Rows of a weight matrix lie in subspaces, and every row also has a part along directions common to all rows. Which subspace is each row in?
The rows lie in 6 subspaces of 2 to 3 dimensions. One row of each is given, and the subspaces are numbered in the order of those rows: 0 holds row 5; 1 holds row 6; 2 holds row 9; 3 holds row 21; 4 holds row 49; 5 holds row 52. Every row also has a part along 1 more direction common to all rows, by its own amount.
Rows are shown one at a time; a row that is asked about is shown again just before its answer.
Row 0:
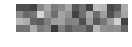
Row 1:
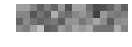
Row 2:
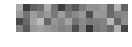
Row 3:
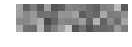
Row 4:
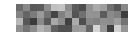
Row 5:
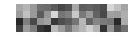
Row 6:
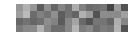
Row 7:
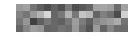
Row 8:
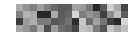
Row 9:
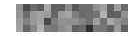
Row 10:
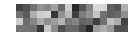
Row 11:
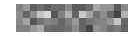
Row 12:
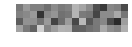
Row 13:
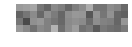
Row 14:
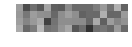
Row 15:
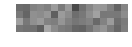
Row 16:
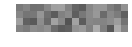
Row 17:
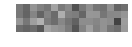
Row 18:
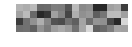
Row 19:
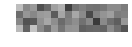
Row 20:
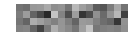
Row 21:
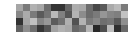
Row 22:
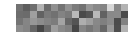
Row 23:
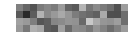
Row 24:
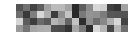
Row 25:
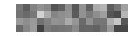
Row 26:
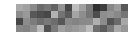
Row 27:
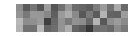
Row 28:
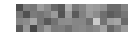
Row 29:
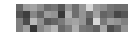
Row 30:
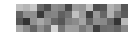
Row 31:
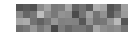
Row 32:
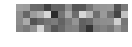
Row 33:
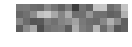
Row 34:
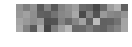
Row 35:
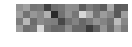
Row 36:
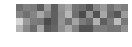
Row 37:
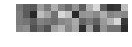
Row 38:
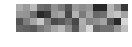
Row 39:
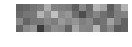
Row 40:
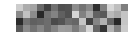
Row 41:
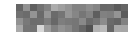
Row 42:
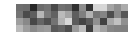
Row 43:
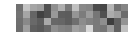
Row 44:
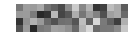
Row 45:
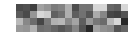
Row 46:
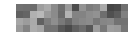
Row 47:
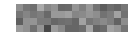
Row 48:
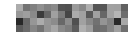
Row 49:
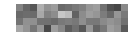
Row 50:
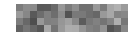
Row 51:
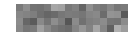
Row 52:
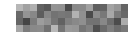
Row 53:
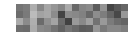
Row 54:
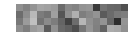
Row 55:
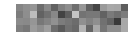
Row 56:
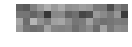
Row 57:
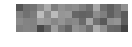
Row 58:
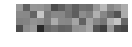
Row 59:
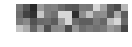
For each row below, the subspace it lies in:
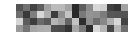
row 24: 3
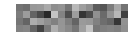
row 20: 0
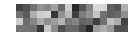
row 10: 1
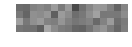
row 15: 1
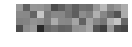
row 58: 3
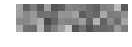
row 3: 2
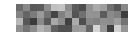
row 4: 3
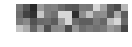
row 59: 4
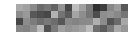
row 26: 1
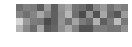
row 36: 2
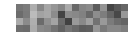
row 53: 4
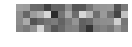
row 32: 0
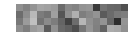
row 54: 4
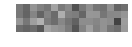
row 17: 1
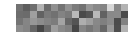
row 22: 1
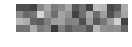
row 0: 5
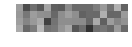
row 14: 2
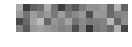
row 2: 2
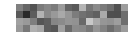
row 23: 1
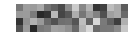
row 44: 5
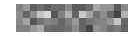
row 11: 0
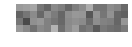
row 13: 5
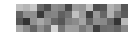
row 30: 5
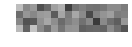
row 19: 5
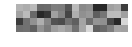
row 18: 1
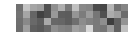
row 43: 2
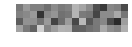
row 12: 3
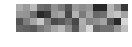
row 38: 1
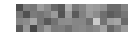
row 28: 5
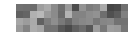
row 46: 4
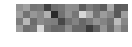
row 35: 0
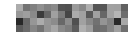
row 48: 2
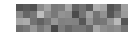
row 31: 5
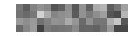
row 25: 3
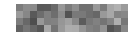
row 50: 4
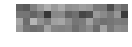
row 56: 0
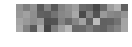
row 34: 2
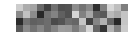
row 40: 0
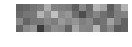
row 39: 0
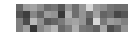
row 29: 5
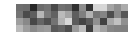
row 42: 4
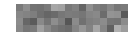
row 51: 3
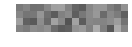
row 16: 3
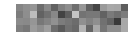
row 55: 4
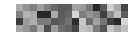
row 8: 4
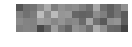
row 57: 0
